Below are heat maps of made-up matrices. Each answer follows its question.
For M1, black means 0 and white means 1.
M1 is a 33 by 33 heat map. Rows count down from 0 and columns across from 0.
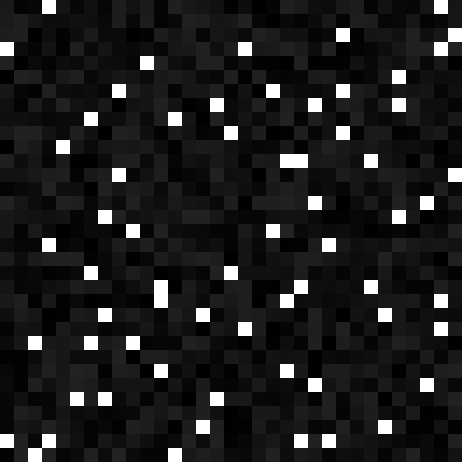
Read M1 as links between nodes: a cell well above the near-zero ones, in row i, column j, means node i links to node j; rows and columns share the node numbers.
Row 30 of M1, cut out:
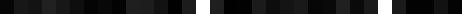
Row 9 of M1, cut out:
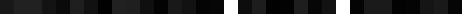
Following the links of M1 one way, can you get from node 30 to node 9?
no
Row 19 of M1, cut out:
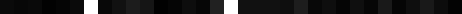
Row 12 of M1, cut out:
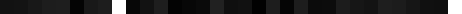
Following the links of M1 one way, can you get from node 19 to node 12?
yes
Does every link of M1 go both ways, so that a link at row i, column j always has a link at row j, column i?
yes
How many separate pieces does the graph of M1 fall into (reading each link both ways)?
9
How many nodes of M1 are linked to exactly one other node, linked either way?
3
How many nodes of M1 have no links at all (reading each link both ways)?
5
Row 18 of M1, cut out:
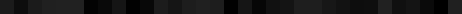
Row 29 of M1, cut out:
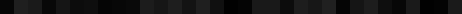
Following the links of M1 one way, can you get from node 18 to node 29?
no
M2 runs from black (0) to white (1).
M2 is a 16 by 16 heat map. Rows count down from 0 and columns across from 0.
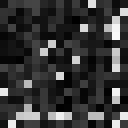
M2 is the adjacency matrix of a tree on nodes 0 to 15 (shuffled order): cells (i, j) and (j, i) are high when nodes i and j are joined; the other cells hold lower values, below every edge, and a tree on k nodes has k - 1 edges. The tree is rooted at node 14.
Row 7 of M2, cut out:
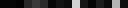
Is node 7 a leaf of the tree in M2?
no
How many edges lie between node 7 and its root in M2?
1
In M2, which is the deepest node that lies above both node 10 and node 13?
3
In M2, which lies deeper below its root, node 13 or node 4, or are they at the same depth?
node 13
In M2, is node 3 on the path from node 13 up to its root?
yes
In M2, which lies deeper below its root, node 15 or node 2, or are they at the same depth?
the same depth
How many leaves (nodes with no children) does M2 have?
10
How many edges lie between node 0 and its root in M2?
2
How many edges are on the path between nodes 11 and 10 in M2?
3
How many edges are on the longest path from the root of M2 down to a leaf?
2
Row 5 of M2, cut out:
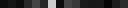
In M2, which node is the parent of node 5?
6
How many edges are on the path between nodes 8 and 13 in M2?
3
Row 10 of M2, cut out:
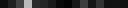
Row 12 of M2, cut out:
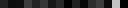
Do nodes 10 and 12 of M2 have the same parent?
no
